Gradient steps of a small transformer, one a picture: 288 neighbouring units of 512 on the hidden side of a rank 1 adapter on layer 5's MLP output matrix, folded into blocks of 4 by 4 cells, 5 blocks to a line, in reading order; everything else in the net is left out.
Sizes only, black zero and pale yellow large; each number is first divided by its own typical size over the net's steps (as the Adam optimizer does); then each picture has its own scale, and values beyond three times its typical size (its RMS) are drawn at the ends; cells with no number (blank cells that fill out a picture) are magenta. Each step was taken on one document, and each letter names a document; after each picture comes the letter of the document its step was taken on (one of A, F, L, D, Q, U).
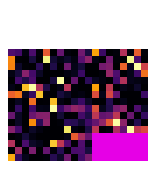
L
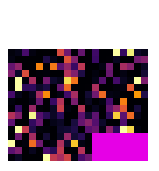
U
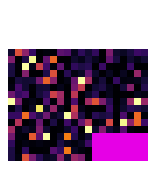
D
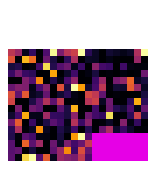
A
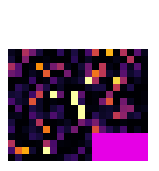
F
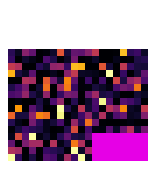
U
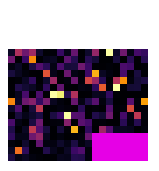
D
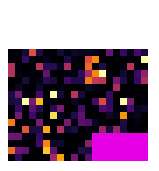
F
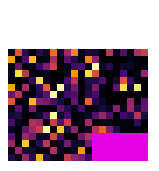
A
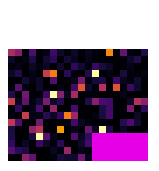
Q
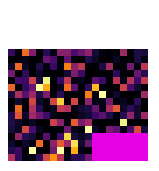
U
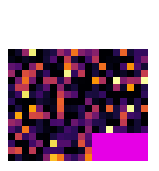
U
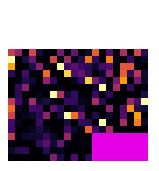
D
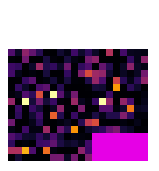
F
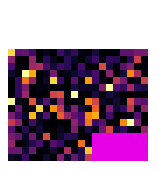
D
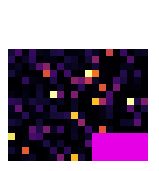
Q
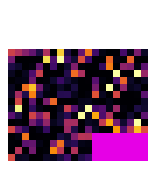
L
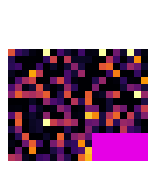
L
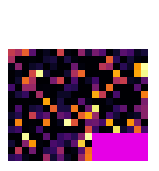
L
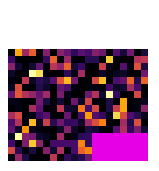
U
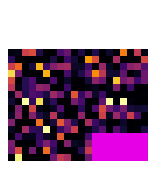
F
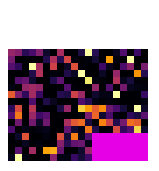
L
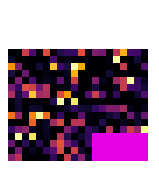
U
